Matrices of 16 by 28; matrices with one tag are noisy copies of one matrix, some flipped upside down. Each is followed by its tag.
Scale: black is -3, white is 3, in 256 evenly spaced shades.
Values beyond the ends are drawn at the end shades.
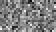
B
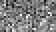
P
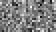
B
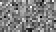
B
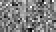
B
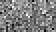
P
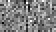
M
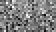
P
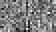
M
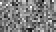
B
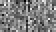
M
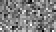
B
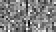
M
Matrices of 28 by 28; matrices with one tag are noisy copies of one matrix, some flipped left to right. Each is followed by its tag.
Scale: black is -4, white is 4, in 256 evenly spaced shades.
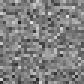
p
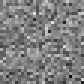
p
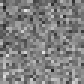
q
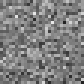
p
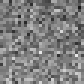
q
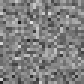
p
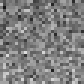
q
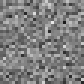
p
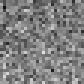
q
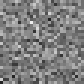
p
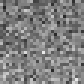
q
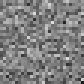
p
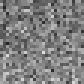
q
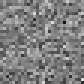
p
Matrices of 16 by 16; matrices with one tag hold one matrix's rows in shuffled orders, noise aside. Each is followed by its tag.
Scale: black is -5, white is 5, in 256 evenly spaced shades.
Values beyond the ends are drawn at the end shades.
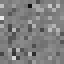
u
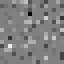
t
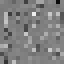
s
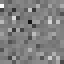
u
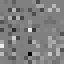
u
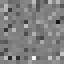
s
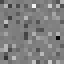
s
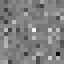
s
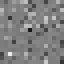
t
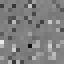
u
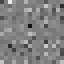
t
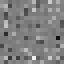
s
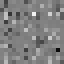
s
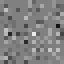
s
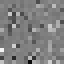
u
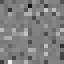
t
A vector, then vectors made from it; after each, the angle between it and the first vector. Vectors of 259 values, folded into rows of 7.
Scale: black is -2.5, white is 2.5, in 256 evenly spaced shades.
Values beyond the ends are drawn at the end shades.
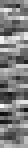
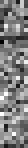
partly opposed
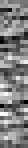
nearly opposite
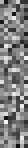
orthogonal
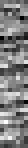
nearly opposite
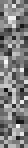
orthogonal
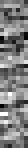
nearly opposite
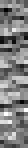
nearly opposite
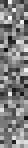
orthogonal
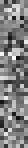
orthogonal
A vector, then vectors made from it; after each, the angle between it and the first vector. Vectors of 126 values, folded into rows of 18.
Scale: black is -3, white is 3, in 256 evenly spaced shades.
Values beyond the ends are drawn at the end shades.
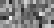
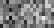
partly opposed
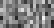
orthogonal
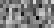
partly aligned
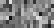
nearly opposite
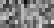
nearly opposite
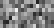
orthogonal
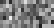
nearly parallel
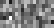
nearly parallel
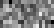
partly aligned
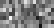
nearly parallel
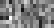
nearly parallel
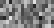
nearly parallel
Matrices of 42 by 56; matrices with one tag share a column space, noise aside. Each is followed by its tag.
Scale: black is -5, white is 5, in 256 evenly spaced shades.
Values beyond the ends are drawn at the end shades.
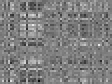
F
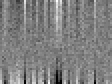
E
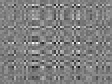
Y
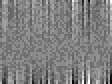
E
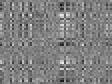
F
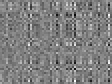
F
